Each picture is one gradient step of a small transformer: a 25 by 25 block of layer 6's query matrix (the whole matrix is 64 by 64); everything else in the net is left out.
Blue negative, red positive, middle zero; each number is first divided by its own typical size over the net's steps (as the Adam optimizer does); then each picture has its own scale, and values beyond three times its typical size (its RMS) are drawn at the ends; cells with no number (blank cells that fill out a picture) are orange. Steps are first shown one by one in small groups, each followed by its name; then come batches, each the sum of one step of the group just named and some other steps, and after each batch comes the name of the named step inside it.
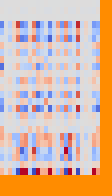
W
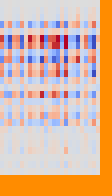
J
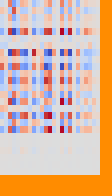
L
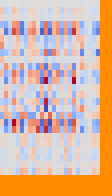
W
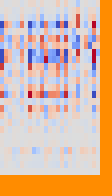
J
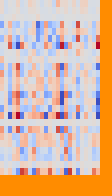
W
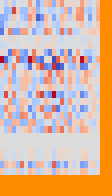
L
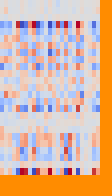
W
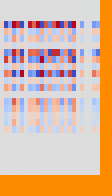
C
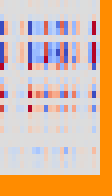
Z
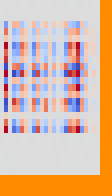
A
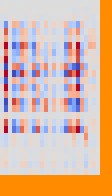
A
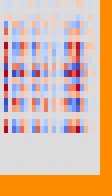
A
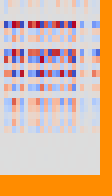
C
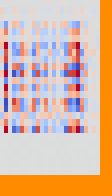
A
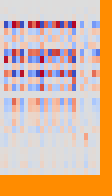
C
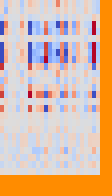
Z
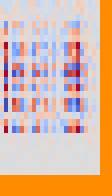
A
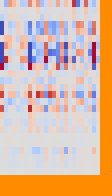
Z
